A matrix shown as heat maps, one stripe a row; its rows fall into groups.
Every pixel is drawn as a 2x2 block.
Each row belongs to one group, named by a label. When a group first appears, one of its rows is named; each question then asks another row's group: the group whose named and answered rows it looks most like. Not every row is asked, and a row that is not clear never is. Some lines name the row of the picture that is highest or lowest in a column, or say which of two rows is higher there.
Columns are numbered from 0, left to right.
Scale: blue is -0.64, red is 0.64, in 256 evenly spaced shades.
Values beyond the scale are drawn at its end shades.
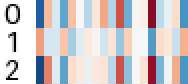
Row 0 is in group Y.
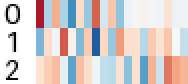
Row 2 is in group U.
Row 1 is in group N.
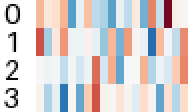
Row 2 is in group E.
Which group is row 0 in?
U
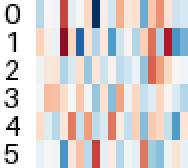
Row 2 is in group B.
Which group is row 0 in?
N
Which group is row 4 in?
N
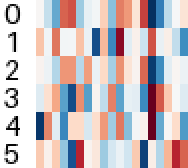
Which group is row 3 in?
B
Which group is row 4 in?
Y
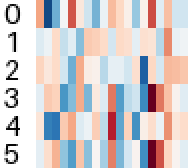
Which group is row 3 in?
B
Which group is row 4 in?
E
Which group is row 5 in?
B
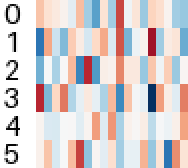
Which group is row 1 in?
Y
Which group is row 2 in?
N
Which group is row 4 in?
E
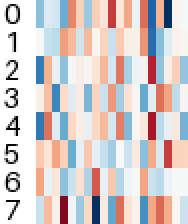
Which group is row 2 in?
Y
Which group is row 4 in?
Y
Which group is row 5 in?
U
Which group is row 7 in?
N
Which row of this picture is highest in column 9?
0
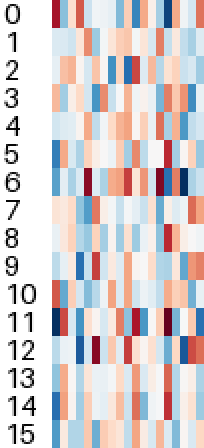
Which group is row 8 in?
B
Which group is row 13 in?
Y
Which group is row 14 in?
Y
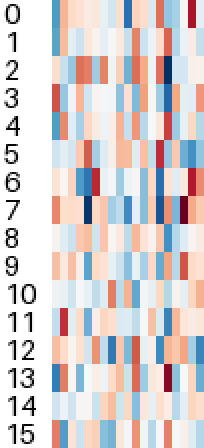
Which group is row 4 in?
Y
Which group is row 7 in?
U
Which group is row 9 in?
U
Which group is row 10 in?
E
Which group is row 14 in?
E
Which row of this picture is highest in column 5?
6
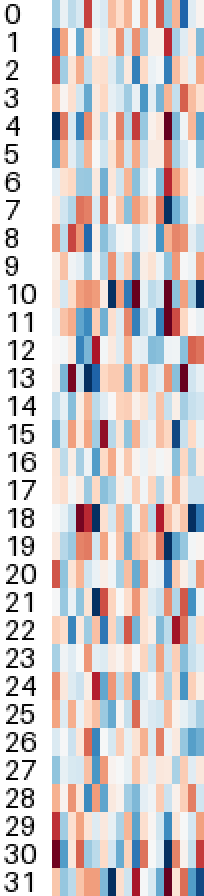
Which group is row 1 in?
Y
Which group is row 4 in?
Y
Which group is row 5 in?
Y
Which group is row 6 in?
B
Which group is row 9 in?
E
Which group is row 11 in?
B
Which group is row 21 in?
N
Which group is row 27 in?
N
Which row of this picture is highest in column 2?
13
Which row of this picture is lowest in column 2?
22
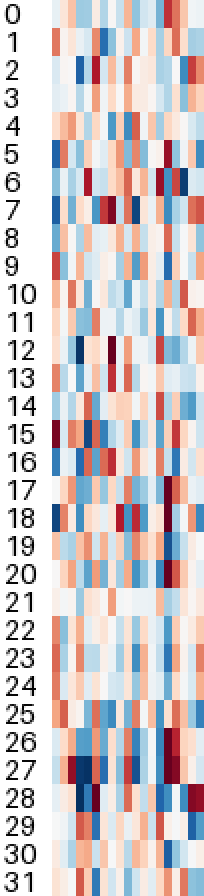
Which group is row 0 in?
B
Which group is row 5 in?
Y
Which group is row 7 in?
E
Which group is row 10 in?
U
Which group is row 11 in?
U
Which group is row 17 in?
B
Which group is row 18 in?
Y
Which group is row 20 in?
B
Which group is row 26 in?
B
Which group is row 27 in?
B
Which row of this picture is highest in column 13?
6
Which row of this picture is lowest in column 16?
6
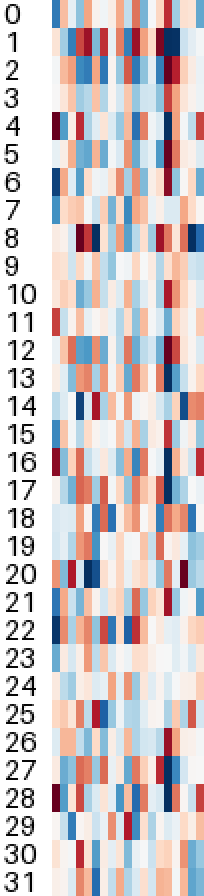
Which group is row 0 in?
Y
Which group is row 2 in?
B
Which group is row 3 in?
B
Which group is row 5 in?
B
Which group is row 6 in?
Y
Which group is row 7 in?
N
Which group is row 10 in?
B
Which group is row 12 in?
B
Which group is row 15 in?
Y
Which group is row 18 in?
N
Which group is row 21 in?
Y
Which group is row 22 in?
N
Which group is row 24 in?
E
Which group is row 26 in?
B
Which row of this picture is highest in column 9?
29
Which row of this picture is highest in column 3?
8
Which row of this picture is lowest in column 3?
14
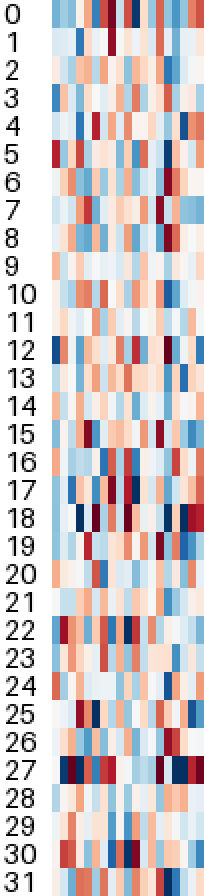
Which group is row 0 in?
E
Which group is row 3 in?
Y
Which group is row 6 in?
B
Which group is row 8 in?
B
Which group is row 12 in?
Y
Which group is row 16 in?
E
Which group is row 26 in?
B
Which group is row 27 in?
E
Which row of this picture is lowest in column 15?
27
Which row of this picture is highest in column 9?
18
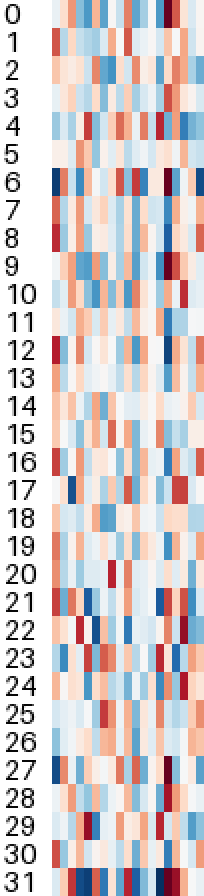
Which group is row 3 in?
B
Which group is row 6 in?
Y
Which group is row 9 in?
B
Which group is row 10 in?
N
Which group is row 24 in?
U
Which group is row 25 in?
E
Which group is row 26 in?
E
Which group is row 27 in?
Y
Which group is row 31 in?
B
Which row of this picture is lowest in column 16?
4
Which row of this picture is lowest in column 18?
6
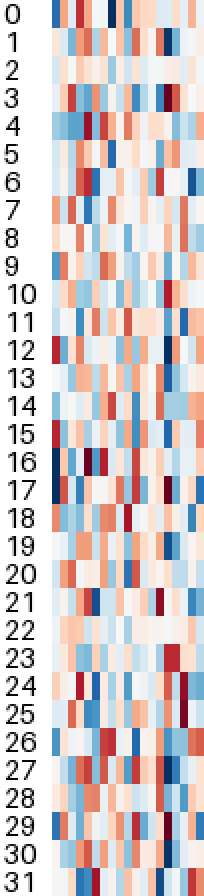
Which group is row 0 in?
N
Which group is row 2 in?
N
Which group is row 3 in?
B
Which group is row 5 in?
N
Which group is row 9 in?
E
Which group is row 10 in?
B
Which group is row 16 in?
N
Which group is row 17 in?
Y
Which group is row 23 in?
B
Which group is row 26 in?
E
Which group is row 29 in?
Y
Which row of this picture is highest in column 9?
18
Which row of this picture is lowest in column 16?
11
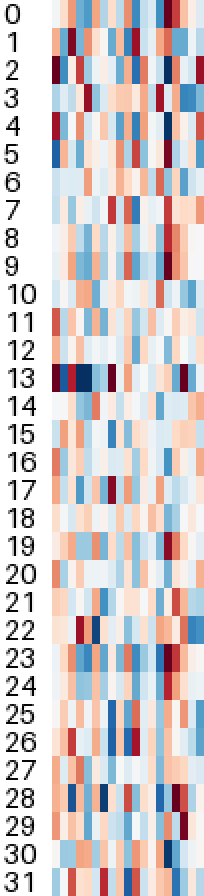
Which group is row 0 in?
B
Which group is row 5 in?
Y
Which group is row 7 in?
E
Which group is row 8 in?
B
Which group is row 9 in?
B
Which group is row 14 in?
U
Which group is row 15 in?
N
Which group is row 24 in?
B
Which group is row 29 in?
U
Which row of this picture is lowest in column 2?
28
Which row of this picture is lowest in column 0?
5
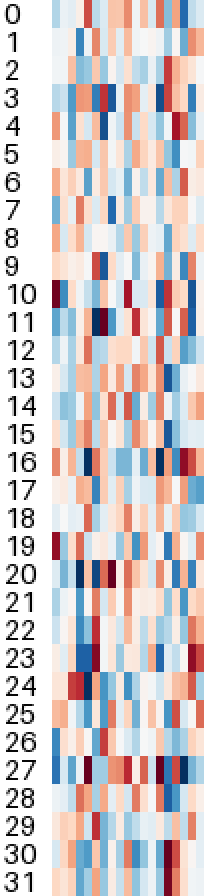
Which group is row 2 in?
B
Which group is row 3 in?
N
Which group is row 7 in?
N
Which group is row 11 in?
N
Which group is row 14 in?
E
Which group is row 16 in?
U
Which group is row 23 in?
U
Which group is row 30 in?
B
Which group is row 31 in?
B
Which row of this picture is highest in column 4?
27
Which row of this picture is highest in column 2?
24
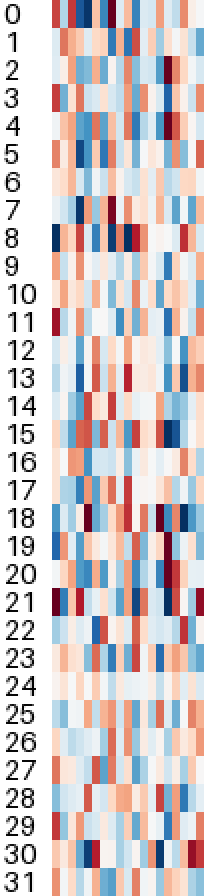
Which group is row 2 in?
B
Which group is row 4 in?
B
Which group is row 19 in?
Y
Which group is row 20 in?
B
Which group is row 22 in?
N
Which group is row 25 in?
E
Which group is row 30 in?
U
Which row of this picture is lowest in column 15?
15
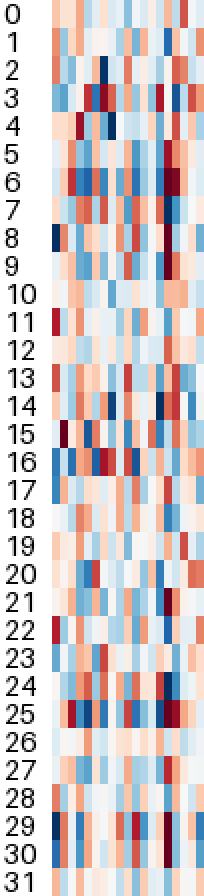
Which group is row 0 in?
U
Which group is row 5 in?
B
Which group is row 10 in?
N
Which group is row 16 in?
E
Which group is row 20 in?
U
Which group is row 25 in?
B
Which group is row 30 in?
Y
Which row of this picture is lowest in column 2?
16
